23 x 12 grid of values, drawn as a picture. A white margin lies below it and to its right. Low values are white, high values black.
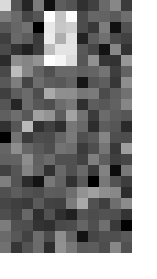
Histogram: skewed, a long tail of low values. Ninth with the lowest average: top middle. Odd patch: lower, in the top middle.
